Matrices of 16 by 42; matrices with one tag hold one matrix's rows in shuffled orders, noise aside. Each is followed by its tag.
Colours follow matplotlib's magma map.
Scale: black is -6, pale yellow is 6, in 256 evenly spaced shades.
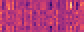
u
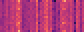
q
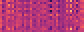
u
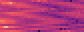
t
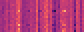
q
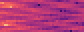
t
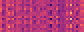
u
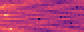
t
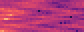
t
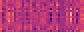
u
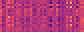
u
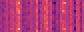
q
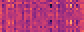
u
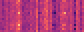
q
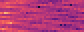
t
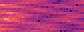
t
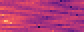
t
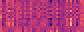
u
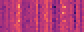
q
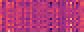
u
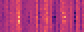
q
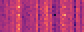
q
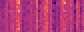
q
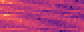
t
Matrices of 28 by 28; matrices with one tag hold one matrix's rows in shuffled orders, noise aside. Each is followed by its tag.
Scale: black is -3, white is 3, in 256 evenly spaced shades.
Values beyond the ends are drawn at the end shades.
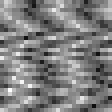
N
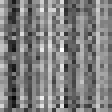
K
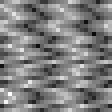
N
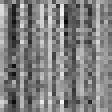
K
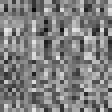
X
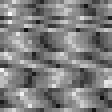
N
